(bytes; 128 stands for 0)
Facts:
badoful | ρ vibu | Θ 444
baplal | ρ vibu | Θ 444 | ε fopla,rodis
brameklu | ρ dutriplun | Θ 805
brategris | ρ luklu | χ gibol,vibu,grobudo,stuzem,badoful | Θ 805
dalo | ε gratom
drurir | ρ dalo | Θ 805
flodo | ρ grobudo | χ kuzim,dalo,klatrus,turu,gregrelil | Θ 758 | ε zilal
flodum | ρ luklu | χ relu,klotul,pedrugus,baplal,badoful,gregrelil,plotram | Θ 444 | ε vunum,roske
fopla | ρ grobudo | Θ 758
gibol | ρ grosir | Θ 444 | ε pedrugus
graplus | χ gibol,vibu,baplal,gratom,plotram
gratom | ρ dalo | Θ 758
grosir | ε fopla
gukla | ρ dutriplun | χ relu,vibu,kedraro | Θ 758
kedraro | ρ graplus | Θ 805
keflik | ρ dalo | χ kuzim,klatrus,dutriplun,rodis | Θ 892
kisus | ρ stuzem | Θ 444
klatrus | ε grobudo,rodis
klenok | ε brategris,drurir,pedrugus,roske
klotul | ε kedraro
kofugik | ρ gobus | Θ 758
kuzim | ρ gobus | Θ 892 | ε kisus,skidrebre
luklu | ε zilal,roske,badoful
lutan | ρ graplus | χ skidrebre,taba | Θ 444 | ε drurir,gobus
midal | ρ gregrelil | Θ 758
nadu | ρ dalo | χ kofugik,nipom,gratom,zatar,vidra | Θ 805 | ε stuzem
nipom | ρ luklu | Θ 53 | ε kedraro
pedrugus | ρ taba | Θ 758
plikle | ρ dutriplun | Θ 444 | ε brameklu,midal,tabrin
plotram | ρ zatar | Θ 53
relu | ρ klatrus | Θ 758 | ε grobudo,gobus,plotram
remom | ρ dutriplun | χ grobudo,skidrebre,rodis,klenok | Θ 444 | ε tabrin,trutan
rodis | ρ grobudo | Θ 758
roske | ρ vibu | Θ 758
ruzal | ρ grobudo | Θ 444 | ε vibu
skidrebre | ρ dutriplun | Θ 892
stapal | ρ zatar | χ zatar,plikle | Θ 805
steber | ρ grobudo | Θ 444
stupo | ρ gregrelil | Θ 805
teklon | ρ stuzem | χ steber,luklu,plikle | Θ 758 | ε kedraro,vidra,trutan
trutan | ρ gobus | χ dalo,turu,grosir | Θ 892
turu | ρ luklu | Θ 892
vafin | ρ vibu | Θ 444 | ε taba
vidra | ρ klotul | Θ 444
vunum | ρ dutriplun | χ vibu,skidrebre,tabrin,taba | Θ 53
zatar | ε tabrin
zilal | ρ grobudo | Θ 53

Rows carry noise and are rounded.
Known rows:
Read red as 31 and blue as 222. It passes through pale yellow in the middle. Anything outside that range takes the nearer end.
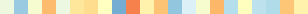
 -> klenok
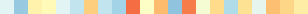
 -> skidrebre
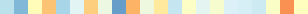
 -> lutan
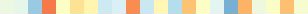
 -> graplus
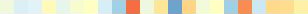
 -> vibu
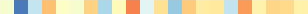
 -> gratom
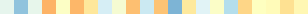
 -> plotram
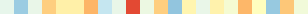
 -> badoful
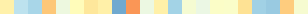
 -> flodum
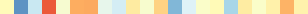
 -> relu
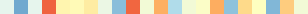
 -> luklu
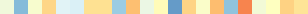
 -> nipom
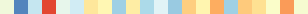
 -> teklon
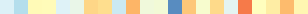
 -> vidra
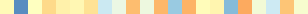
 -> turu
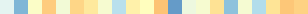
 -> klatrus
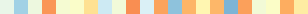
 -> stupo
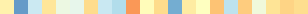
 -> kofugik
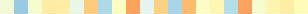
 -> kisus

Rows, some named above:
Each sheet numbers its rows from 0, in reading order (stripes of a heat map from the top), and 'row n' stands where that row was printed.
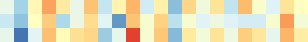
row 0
steber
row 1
lutan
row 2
pedrugus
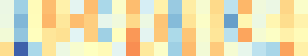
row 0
steber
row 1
grosir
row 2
kisus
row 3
flodo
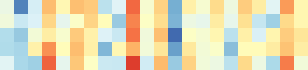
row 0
pedrugus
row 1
gibol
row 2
gobus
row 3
grobudo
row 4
brategris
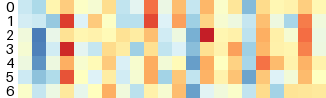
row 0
taba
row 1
brategris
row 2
trutan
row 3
teklon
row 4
midal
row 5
nadu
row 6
baplal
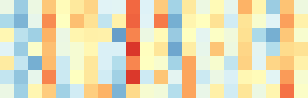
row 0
badoful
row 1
drurir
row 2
flodum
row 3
zilal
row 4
gukla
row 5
vunum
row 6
remom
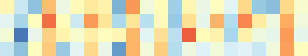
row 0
flodum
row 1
plikle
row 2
keflik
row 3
lutan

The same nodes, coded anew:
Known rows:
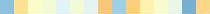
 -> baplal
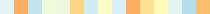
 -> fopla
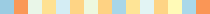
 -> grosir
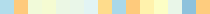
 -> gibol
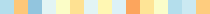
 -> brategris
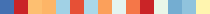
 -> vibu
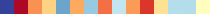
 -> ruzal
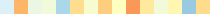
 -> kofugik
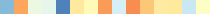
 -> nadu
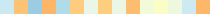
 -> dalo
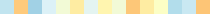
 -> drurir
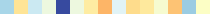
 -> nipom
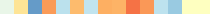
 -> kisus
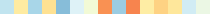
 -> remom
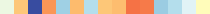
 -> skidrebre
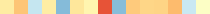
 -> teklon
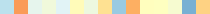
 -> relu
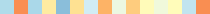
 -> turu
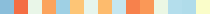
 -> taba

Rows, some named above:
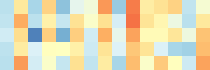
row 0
remom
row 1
graplus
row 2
trutan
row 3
badoful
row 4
flodo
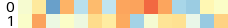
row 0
kisus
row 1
luklu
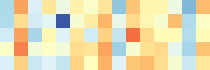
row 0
klenok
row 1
nipom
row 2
gukla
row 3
luklu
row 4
stapal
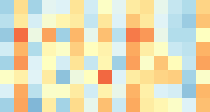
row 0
plotram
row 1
badoful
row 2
taba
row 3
gobus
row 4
flodo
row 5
plikle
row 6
pedrugus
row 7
keflik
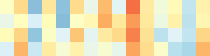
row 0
midal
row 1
vidra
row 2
gratom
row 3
grobudo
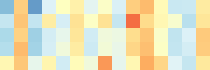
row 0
vunum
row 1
graplus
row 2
zilal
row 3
zilal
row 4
steber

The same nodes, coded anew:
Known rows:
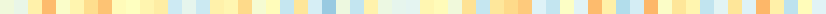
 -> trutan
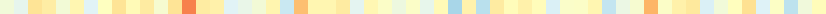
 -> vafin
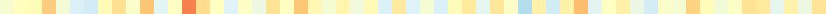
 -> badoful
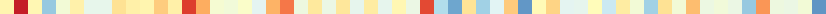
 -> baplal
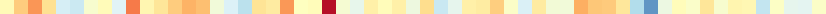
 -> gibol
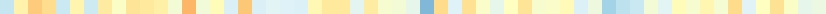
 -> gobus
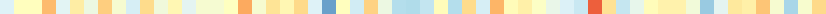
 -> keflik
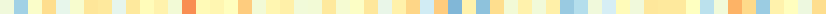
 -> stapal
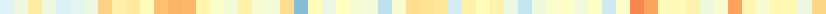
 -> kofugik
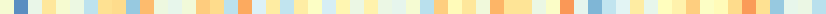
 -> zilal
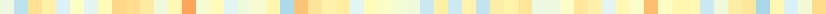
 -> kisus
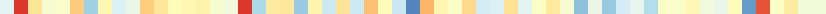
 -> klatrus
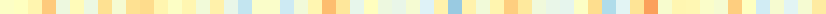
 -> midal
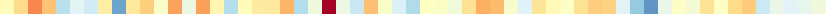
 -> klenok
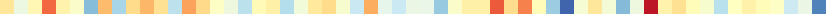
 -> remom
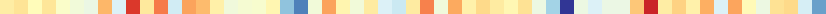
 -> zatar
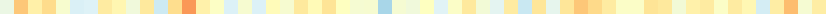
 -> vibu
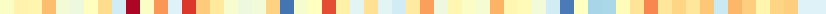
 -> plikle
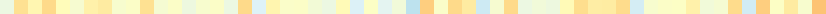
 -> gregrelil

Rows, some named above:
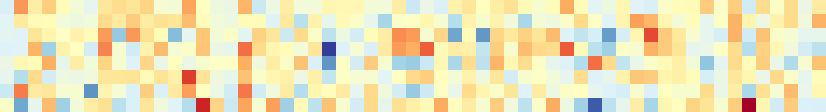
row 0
plotram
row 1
gratom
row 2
teklon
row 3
nipom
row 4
keflik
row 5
vidra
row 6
grobudo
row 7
luklu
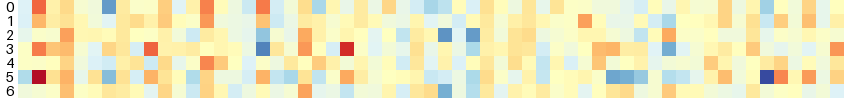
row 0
grobudo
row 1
plotram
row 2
gukla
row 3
pedrugus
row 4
badoful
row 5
relu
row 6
graplus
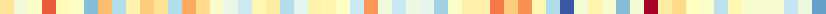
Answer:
remom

